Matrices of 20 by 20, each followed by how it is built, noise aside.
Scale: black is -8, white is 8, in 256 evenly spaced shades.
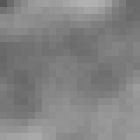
smooth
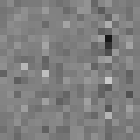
uneven columns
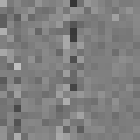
uneven columns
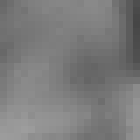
smooth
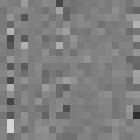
uneven columns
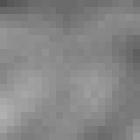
smooth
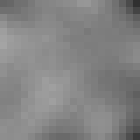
smooth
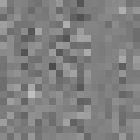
uneven columns
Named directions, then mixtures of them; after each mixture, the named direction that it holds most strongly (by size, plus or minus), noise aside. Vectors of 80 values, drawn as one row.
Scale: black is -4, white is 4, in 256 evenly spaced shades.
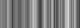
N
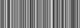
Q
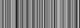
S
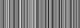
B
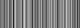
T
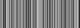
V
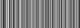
B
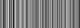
T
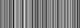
T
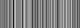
T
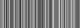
B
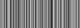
Q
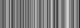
N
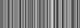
Q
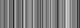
T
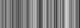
N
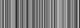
S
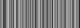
V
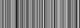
S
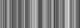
N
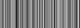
S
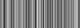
V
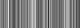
B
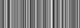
Q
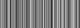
Q
